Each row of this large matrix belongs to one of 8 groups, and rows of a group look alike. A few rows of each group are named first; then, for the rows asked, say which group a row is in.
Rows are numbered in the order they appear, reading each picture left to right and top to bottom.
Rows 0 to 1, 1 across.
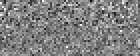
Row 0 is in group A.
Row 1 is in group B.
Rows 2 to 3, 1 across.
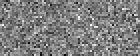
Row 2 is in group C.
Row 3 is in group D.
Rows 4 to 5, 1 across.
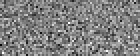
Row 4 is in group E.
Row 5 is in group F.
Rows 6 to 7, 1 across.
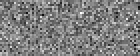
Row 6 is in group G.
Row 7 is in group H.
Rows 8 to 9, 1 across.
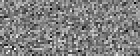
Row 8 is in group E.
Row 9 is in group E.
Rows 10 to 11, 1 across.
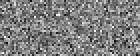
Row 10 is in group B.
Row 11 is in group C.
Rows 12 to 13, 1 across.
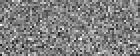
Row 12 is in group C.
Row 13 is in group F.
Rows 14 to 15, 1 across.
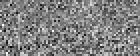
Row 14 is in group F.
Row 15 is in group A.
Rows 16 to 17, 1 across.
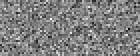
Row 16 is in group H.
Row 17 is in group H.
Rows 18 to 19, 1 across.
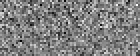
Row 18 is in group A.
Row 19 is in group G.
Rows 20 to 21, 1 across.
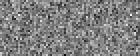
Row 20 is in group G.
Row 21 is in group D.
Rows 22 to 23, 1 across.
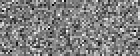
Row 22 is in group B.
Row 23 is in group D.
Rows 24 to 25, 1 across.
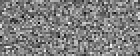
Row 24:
B
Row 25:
E
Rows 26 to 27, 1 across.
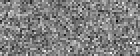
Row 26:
A
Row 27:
C
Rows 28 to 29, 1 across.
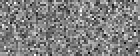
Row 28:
F
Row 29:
D
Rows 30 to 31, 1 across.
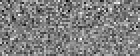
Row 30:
G
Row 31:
F
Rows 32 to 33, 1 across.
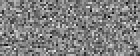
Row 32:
H
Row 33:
E
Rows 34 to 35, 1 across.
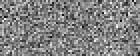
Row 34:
E
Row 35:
E
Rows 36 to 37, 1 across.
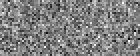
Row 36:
A
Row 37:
D
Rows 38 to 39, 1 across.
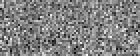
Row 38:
E
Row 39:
A
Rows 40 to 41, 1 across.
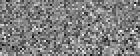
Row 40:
D
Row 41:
B
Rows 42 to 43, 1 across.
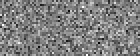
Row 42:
F
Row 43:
A
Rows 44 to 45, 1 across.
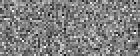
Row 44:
E
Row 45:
D
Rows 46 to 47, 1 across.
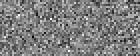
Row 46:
H
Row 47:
B
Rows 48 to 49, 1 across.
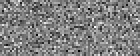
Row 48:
C
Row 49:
E
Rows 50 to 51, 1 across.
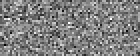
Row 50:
E
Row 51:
E
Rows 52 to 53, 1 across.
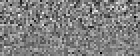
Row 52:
H
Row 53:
E
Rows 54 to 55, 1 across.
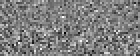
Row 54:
D
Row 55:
G
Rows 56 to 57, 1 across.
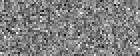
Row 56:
G
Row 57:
C
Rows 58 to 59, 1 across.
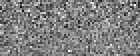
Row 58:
D
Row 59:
E
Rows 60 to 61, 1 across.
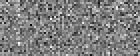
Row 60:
H
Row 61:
H
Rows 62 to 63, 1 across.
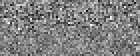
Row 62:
E
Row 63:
C
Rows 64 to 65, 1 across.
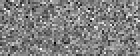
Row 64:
C
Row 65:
B
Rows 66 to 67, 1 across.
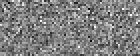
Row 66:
C
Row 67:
C
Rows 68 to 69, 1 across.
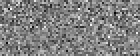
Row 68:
C
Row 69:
A
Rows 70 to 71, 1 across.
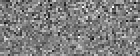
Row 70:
D
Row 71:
C
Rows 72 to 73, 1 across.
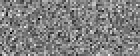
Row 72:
A
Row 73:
F
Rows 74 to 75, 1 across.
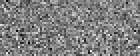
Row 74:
C
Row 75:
D
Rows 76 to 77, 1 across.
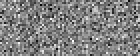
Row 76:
H
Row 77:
H
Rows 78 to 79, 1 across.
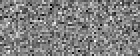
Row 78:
E
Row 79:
E
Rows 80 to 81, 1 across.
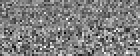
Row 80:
B
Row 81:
G
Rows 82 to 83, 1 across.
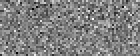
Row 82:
C
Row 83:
F
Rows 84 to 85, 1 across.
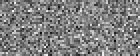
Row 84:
F
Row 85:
D
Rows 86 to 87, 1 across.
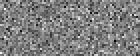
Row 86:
C
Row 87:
C
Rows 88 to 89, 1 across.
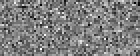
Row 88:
D
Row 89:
G
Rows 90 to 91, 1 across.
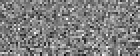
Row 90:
B
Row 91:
D
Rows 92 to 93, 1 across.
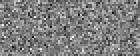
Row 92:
D
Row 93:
B
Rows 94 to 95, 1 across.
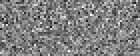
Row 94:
D
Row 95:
B
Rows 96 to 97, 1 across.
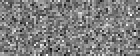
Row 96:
G
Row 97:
D
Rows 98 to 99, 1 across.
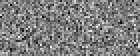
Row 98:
F
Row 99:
H
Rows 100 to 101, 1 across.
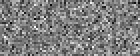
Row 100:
D
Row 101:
C
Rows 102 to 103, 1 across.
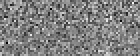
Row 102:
E
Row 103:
A
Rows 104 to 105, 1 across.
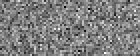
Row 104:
C
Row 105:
G
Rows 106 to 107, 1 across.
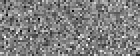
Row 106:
A
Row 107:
C
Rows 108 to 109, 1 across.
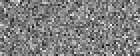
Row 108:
C
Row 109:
C
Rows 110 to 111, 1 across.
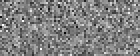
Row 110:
F
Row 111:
G
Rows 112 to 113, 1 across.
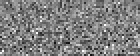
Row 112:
G
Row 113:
B
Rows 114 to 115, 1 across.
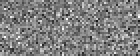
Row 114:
B
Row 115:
H
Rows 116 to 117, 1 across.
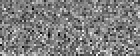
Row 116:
B
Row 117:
F
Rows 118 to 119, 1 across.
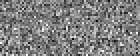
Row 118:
B
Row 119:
A
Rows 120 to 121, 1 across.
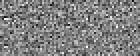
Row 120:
E
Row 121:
E
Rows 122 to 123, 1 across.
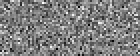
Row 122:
C
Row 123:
H
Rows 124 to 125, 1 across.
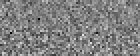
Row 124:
A
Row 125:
F
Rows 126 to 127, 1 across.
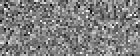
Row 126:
C
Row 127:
A
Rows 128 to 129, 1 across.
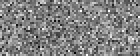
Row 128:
F
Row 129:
A
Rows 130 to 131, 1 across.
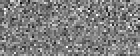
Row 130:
C
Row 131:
B
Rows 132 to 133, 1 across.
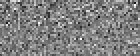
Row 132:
D
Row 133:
F
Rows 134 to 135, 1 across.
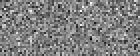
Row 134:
F
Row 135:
H
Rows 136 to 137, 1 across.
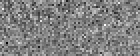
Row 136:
G
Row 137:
A
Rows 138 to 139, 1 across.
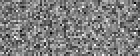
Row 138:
D
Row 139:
D
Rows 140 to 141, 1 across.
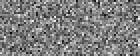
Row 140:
H
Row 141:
B
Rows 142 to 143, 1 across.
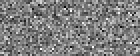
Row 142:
B
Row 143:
C
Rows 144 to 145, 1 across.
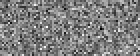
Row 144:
D
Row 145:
G
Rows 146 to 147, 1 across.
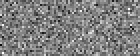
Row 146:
F
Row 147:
F
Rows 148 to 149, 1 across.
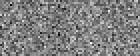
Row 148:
F
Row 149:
F
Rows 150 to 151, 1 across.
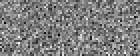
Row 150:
H
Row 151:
H
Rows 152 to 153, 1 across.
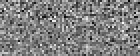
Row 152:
H
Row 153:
H
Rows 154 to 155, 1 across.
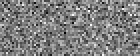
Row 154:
C
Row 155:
D
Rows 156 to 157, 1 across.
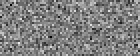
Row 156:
F
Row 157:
H
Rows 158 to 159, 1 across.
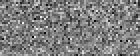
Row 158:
D
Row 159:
B
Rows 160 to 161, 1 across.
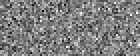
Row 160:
G
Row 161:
B
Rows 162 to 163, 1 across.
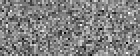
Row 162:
A
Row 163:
G
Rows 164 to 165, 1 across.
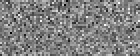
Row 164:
G
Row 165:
F
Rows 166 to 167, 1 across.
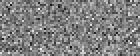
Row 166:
F
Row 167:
B
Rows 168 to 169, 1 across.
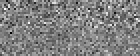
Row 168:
C
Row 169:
F
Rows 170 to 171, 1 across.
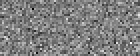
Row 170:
B
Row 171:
C
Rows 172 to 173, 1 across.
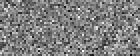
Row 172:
C
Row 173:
B
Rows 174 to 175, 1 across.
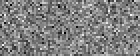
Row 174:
F
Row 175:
G
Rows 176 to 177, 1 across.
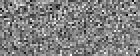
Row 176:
E
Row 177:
G
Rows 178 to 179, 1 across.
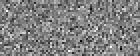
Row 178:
C
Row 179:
E
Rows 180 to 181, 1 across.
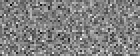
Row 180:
F
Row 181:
F
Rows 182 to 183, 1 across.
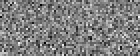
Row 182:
F
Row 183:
H
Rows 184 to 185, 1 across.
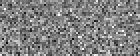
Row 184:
B
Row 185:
A
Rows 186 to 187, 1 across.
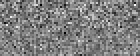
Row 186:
D
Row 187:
G
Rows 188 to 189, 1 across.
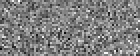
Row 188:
C
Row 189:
G
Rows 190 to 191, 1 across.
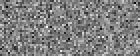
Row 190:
D
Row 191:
G
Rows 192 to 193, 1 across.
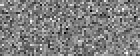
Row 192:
H
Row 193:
G
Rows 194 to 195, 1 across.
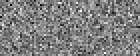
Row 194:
F
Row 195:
G
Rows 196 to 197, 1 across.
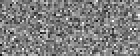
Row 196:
B
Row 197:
F
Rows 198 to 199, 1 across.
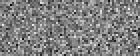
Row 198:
F
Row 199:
D
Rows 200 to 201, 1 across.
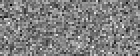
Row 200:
E
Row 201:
C
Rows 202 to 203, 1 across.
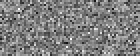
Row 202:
H
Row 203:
B
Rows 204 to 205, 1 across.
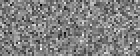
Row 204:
F
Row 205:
G
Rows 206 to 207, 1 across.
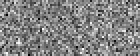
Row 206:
A
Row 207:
A
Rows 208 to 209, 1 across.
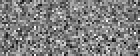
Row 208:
D
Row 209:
D
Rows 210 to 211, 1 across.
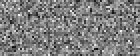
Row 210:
H
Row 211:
B
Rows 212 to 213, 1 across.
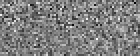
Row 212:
E
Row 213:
D
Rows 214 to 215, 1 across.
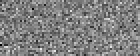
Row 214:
B
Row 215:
E
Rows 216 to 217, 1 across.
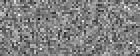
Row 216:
A
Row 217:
G
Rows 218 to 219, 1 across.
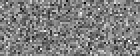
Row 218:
G
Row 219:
C
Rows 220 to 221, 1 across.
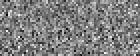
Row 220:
A
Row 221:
G
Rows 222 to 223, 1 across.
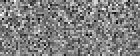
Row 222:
A
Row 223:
D
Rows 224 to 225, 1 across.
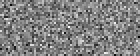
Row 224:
E
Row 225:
G
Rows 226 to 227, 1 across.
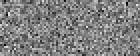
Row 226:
A
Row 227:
E
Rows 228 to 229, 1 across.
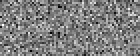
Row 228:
F
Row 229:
E
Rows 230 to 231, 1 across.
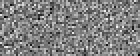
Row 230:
E
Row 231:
E
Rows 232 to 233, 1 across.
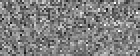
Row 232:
G
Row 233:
G
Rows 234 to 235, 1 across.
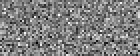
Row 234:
B
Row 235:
H
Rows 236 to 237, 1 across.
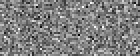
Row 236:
D
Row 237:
C
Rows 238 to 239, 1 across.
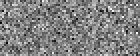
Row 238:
A
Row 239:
A
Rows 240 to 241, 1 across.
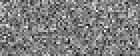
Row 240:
A
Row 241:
B
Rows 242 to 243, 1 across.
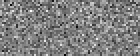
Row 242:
F
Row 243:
D
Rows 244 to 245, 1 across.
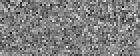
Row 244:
C
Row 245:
B
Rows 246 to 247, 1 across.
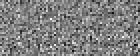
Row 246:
H
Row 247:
H
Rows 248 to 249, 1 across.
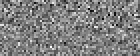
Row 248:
C
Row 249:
H
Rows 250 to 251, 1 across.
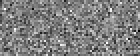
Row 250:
B
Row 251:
D
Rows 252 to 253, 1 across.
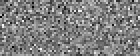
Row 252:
F
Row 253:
B
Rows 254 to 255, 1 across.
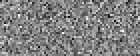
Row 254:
H
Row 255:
A
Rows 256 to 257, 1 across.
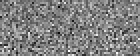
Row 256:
F
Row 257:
E
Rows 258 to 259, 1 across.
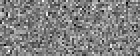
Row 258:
A
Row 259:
E
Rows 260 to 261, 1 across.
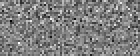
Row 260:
H
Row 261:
H
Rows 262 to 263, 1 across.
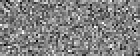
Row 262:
C
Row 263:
E
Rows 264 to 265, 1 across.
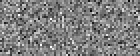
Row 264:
H
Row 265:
H
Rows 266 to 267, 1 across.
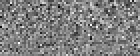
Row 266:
F
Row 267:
H
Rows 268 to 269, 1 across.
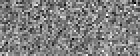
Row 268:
D
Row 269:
A
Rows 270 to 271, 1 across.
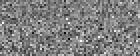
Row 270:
B
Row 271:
G
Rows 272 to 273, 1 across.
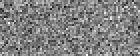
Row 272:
E
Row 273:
A
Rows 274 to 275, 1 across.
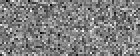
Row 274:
C
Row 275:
F
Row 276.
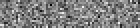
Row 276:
D
